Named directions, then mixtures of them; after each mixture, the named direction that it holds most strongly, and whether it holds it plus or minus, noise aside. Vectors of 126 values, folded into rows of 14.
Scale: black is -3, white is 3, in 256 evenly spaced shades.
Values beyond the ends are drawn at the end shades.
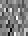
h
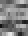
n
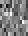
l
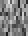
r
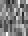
r, minus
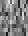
r, plus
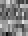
n, minus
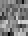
n, minus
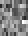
l, plus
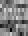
n, plus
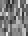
r, minus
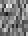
r, plus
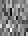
h, minus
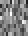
l, plus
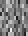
r, plus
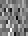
h, minus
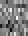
h, plus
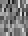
r, minus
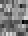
n, plus
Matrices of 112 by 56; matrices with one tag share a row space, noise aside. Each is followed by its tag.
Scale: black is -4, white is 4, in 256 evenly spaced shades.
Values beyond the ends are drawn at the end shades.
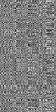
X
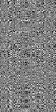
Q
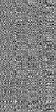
X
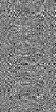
Q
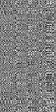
X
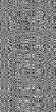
Q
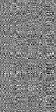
X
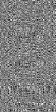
Q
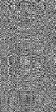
Q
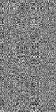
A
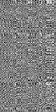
X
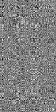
A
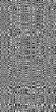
Q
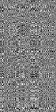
A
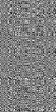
Q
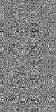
A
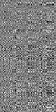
X
